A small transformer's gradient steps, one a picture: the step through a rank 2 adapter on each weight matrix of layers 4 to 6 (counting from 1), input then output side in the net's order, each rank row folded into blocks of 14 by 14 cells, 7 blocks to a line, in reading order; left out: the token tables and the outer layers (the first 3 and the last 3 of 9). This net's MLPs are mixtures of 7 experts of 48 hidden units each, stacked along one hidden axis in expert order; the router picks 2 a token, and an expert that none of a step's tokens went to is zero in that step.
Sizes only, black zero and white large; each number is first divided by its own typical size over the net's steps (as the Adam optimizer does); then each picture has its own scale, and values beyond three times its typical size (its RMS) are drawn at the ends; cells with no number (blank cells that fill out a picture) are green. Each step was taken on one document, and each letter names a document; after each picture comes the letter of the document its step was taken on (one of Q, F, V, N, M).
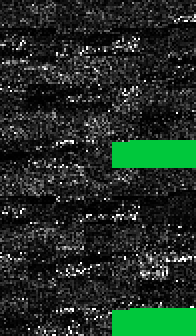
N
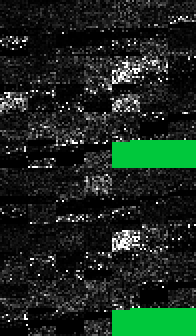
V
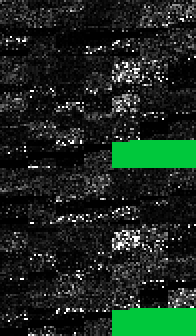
V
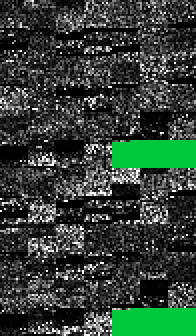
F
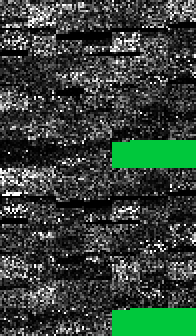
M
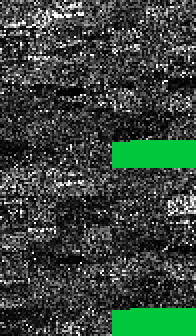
M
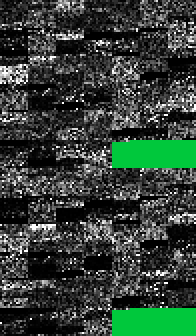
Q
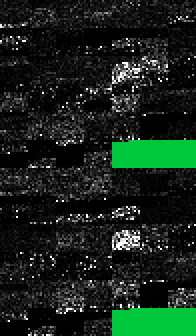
V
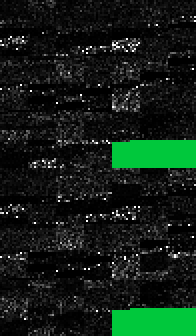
N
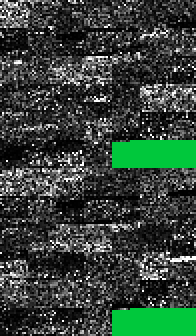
F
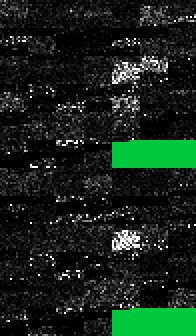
V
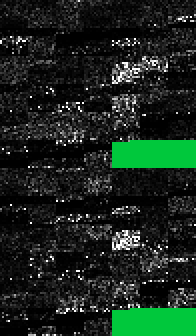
V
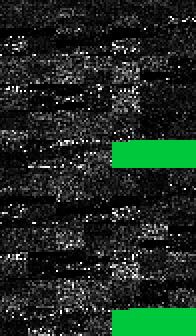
N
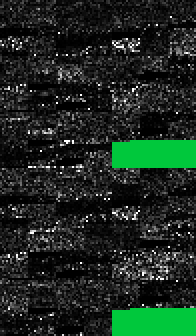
N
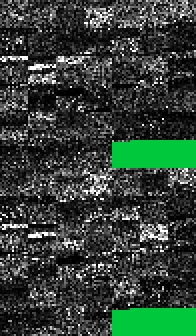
M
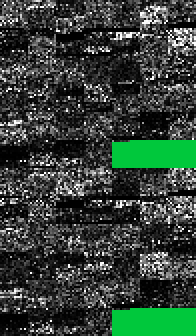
F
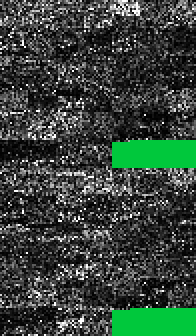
M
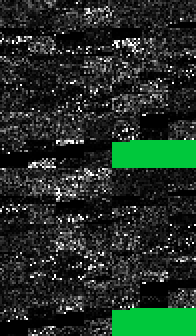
V
